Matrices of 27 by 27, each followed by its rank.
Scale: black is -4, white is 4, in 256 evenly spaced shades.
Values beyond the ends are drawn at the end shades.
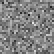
full rank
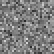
full rank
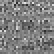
five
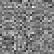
five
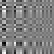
one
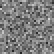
full rank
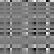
one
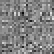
five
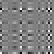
one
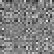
five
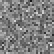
full rank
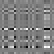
one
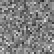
full rank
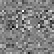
five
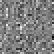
five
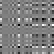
one
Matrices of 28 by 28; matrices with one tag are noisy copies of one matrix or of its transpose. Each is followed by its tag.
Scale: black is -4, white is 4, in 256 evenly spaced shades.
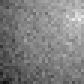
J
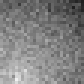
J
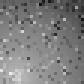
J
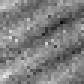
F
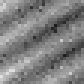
F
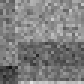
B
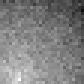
J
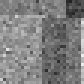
B
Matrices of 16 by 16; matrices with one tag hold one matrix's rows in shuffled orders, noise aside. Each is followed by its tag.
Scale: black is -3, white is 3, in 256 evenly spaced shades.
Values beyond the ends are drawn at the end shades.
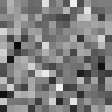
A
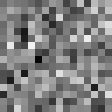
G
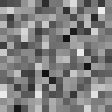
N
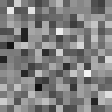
G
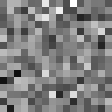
A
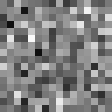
G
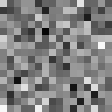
N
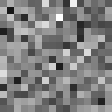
A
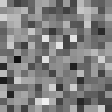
A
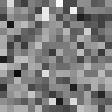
A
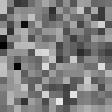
A
